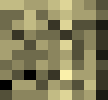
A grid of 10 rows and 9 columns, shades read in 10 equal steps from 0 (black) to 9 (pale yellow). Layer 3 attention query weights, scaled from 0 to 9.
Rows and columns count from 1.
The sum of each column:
44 48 47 48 49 68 43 55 21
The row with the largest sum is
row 1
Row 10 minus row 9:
3 -1 -1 2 1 3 2 -1 -1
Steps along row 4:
down up down same down up up down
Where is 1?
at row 3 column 9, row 6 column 9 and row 10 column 9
